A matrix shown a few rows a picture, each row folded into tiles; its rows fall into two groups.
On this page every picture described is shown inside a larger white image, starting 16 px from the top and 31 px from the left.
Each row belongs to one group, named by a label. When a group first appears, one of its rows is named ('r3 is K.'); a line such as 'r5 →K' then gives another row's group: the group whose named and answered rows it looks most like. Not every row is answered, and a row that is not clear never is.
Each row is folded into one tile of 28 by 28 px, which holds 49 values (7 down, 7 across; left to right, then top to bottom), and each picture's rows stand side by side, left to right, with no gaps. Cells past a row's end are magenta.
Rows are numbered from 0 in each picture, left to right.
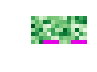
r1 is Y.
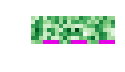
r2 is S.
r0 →Y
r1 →Y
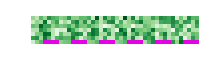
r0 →S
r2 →Y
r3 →Y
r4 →Y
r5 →Y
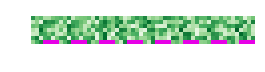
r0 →S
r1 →S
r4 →Y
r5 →S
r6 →S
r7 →S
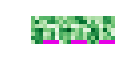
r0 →Y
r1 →Y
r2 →Y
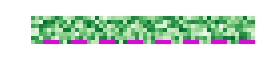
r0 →S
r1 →Y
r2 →S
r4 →Y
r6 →S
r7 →S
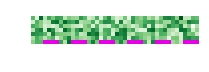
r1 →Y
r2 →Y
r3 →Y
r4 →Y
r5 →S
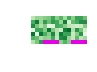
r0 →Y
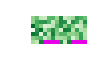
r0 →Y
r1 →Y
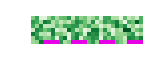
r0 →Y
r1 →S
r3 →S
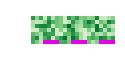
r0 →S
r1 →S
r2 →S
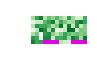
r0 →S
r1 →S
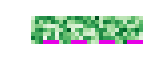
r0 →Y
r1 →Y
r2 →S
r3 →Y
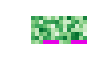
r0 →S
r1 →S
